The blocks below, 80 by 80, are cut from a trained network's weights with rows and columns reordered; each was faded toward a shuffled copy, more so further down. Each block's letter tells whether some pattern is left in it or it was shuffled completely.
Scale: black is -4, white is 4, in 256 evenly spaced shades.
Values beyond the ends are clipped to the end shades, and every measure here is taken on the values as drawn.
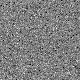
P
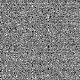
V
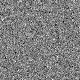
P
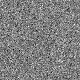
P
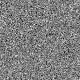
P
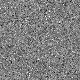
P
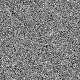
P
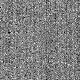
V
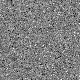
P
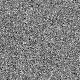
P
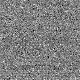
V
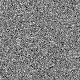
P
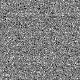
V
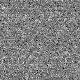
V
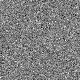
P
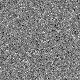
P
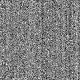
V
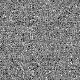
V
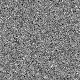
P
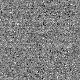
V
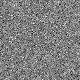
P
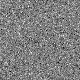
P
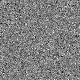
P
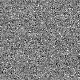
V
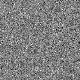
V
